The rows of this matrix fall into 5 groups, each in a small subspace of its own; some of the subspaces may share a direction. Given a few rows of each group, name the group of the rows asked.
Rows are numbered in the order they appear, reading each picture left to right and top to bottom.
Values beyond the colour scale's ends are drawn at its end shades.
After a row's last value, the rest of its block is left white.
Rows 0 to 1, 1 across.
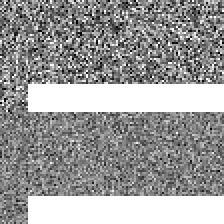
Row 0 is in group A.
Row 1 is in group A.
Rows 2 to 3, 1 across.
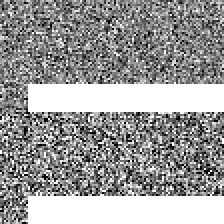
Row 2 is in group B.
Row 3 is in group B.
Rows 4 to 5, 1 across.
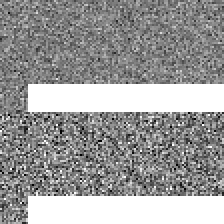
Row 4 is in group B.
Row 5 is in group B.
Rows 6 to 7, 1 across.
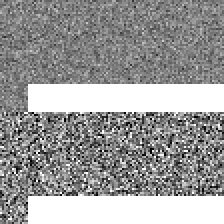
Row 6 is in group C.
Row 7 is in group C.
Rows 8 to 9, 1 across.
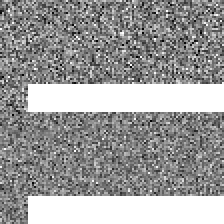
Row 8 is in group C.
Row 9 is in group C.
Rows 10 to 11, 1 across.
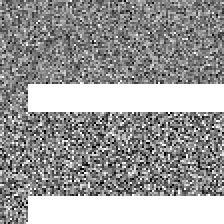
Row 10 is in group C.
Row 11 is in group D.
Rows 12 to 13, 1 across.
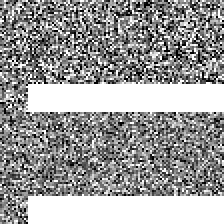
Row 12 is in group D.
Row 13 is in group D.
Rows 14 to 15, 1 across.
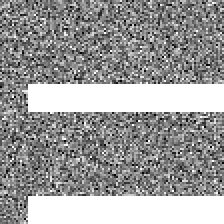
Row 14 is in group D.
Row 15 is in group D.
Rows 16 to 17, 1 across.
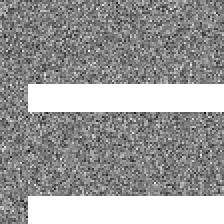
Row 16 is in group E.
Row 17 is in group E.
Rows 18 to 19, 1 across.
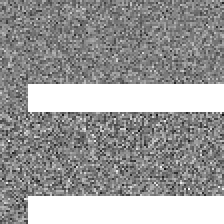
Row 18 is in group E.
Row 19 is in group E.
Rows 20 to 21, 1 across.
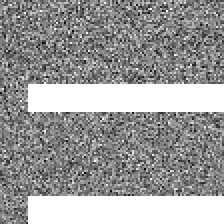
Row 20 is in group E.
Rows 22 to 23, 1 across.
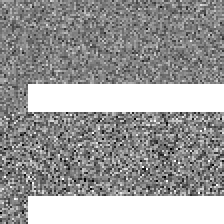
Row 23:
C
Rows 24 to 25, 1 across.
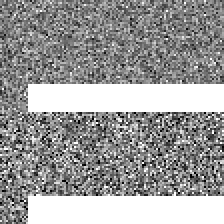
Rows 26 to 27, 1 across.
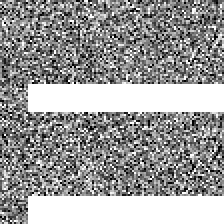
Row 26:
A
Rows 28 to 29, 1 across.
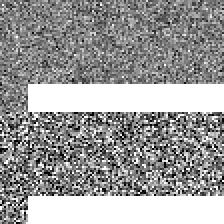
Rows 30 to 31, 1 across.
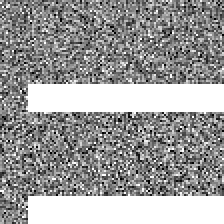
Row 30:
B
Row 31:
E
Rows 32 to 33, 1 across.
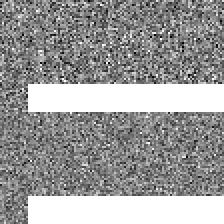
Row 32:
B
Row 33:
D
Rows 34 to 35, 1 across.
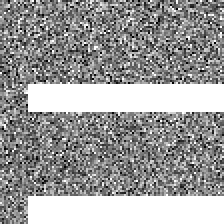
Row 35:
E
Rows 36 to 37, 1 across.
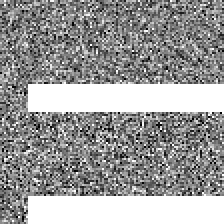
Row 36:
D
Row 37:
E
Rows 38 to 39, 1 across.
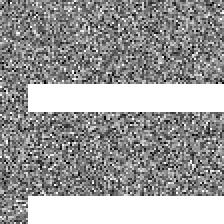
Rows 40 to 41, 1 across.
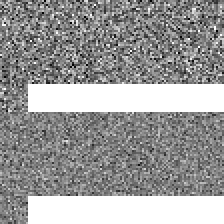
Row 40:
A
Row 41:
D
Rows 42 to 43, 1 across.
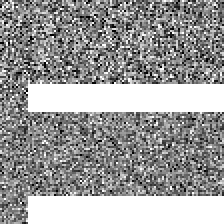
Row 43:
B
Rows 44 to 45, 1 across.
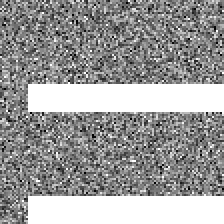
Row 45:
E
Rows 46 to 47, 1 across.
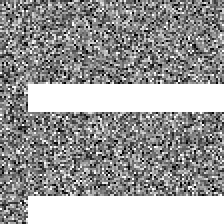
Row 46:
D
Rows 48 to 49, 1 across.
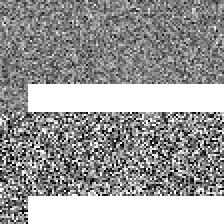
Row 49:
C
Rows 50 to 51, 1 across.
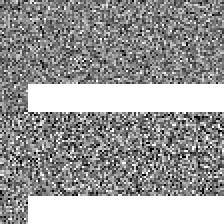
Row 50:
C
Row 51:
D
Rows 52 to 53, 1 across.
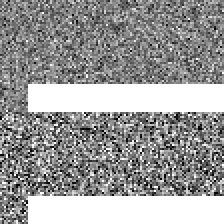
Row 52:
A
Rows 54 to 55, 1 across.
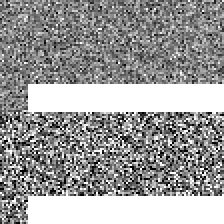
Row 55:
C
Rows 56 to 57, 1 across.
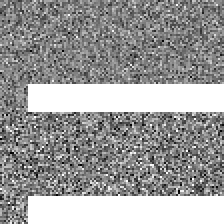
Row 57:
D
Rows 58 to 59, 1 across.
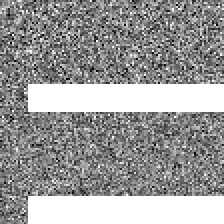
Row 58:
C
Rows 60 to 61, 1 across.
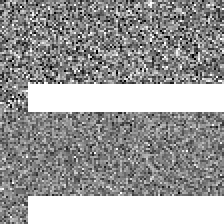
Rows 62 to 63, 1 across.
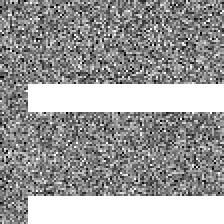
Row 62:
C
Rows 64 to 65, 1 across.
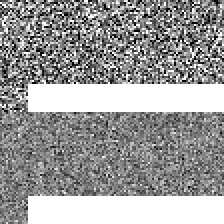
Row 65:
B
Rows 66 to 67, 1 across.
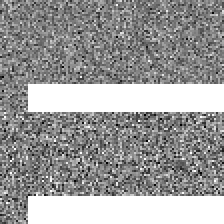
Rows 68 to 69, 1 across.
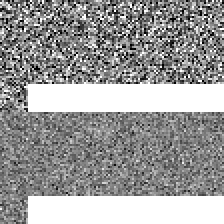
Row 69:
B
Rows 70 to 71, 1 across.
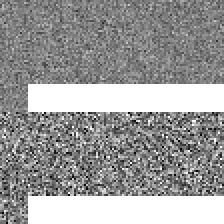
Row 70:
B
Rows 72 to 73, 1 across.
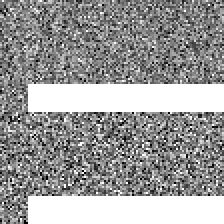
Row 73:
C
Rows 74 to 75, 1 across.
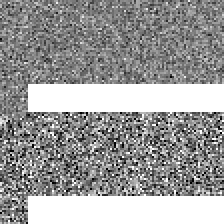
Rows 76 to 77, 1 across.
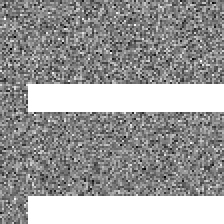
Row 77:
C
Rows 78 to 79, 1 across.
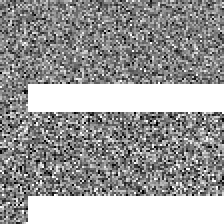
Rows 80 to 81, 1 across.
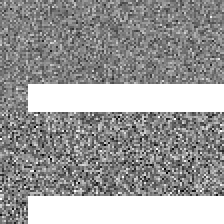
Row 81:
D
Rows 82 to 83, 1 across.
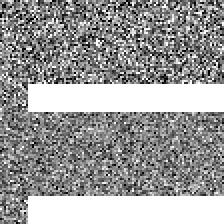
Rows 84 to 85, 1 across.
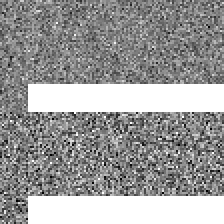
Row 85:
A
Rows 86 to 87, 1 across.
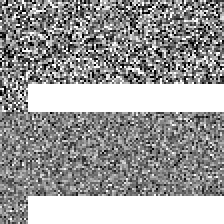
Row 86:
E
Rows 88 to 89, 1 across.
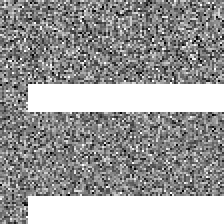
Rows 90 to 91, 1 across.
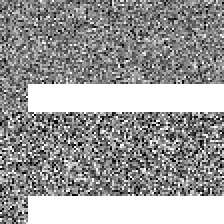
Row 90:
E
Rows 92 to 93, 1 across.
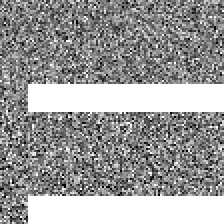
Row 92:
A
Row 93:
C
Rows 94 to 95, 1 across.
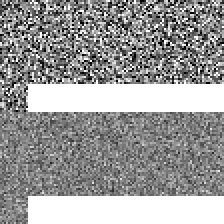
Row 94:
C
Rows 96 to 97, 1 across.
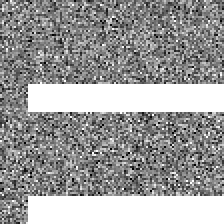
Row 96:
B
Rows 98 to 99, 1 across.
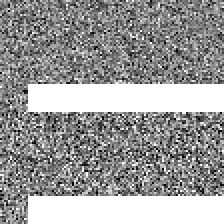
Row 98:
D
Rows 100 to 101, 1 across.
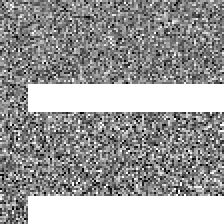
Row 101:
D
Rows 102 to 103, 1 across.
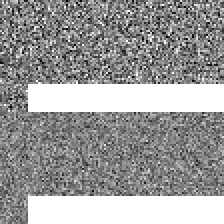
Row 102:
D
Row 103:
D
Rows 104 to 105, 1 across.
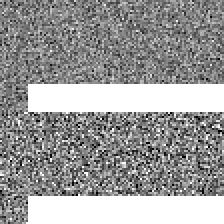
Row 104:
A
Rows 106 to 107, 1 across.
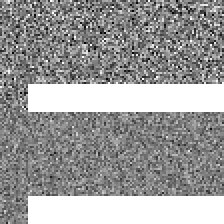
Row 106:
D
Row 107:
A
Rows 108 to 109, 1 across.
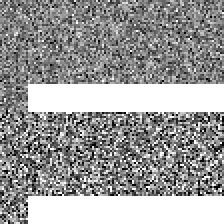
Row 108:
A
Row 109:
C
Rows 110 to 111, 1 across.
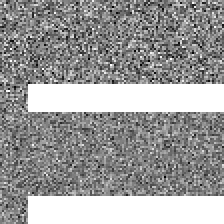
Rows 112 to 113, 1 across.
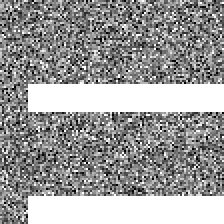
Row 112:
C
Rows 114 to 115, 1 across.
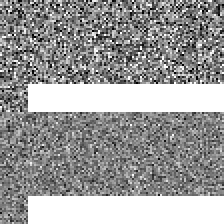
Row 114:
C
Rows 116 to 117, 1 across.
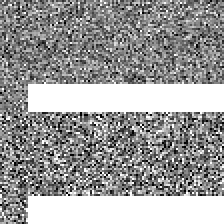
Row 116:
E
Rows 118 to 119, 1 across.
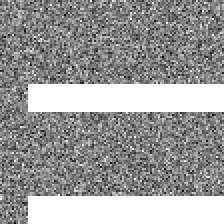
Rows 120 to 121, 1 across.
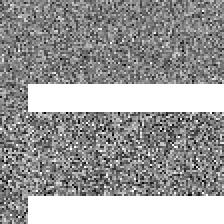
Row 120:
B
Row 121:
E
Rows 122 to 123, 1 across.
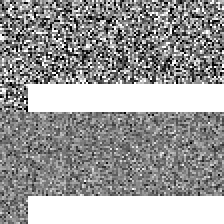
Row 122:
B
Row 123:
C
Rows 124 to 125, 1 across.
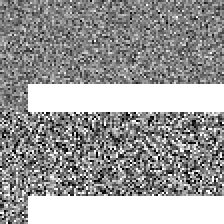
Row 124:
C
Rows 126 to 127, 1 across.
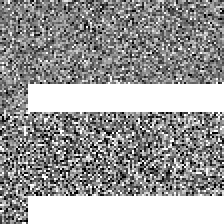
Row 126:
D
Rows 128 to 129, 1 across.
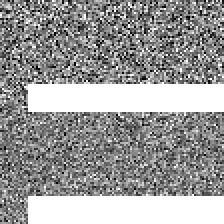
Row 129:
E
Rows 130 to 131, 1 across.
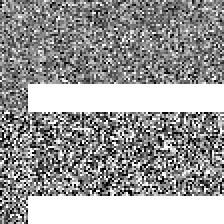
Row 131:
B
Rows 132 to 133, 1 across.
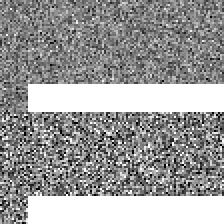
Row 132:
A
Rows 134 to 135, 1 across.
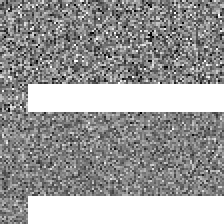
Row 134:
C
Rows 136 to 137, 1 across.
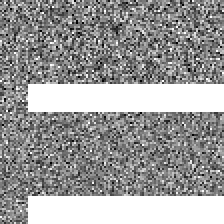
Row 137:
A
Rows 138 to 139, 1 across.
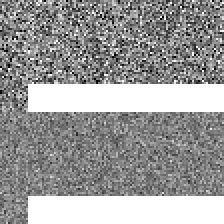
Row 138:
E
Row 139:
A
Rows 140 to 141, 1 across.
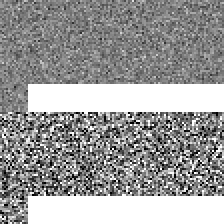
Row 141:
A
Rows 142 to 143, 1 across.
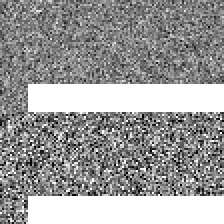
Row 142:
E
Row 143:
C
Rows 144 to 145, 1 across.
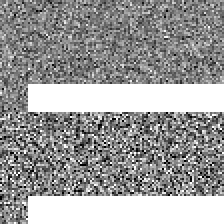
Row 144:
E
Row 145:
D
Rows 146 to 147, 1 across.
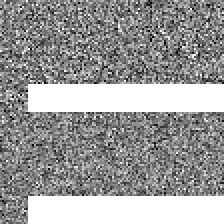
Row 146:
D
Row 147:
B
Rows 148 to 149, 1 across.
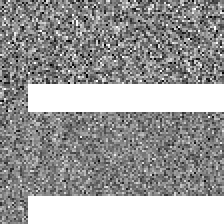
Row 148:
A
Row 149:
E
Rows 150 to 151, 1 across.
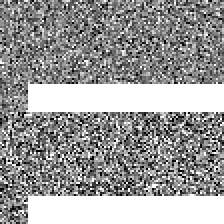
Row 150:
D
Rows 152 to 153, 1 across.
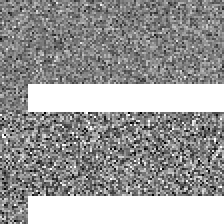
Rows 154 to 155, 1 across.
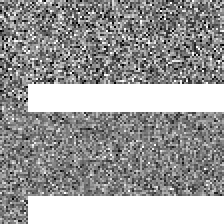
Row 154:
E
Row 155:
B
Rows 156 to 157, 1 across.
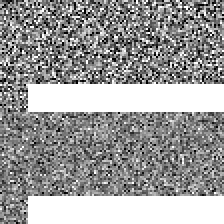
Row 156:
D
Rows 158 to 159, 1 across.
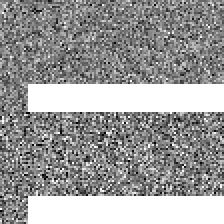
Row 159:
B
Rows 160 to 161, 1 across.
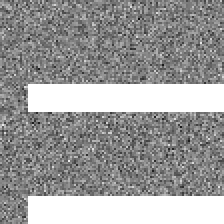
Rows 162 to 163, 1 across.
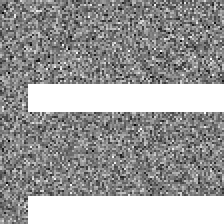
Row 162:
E
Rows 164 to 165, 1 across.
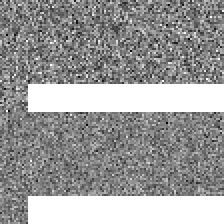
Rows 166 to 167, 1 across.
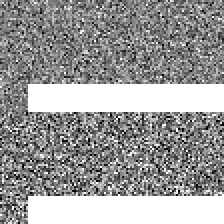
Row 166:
D
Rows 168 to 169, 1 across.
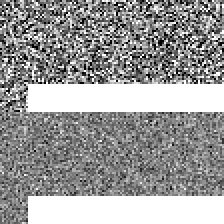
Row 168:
C
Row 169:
B
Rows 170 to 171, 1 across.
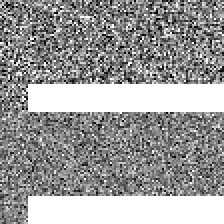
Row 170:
B
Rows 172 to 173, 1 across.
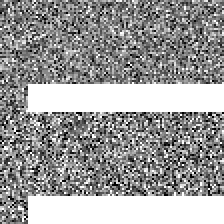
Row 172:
C
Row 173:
E
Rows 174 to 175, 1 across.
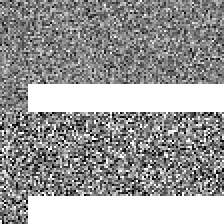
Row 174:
A
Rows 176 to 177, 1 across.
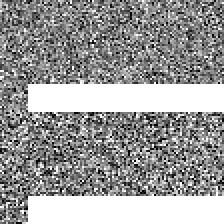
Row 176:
C
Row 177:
B
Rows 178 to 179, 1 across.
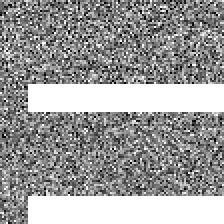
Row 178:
E
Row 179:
A
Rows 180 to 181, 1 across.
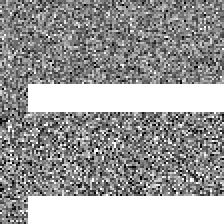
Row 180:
E
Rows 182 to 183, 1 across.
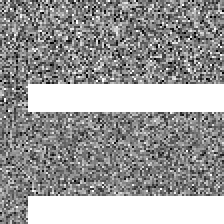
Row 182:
A
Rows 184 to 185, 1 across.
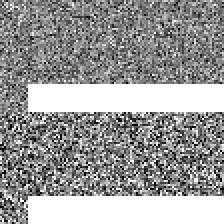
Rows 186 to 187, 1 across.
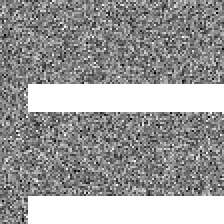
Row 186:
E
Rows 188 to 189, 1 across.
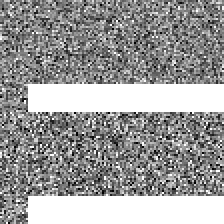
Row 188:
B
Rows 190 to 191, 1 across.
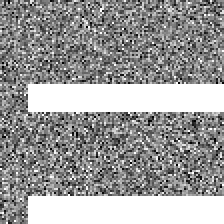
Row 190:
D
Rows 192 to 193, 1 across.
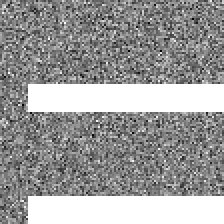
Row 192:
E
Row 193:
E
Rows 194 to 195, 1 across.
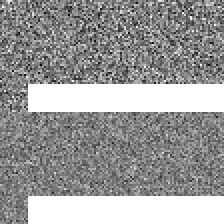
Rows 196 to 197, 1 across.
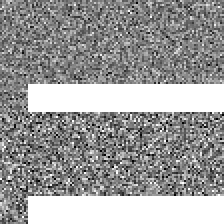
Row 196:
D
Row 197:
E
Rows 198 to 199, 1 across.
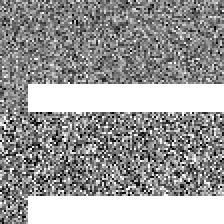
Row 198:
A
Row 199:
E
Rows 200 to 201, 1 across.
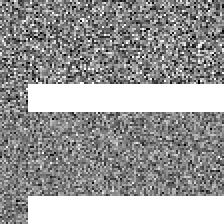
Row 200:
C
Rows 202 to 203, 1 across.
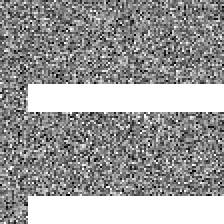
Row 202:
B
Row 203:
D
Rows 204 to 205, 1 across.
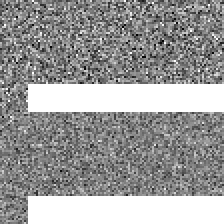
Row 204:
C
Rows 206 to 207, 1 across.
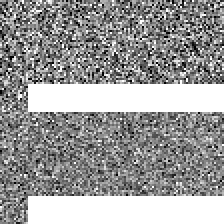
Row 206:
E
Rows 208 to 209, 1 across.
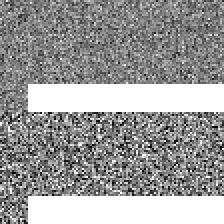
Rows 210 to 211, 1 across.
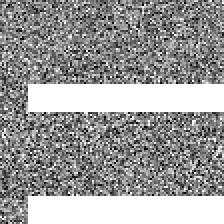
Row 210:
E
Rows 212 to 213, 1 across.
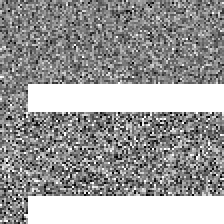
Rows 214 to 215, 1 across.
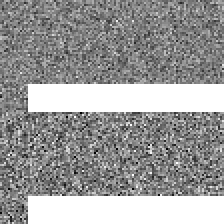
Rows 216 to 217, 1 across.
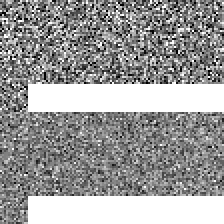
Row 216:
E
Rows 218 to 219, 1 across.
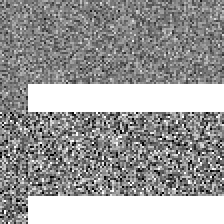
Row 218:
B
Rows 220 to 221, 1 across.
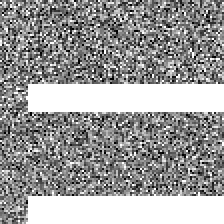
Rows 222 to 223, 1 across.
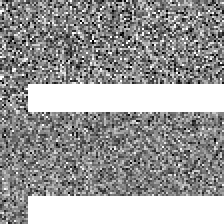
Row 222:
C
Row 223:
A
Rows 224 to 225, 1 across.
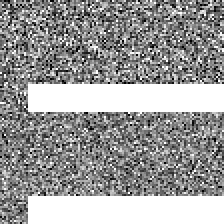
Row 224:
D
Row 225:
A
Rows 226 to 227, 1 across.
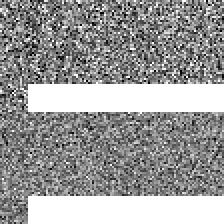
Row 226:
E
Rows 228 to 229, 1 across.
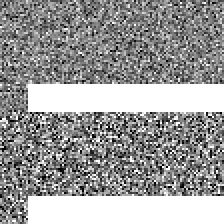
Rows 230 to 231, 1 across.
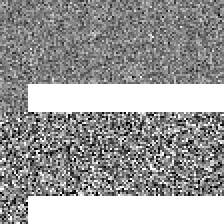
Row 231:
C
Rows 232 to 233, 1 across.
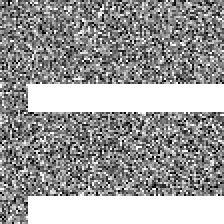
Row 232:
D
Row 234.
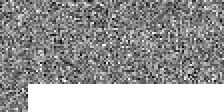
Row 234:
B
